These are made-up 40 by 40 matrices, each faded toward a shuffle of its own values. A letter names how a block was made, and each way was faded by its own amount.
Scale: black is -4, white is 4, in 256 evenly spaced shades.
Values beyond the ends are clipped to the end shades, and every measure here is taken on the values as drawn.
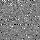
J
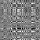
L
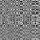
L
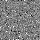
J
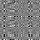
L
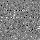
J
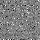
J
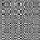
L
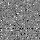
J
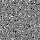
J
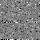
J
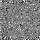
J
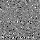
J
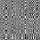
L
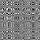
L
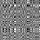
L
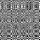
L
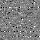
J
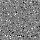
J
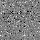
J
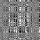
L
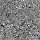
J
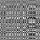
L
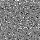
J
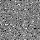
J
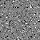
J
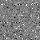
J
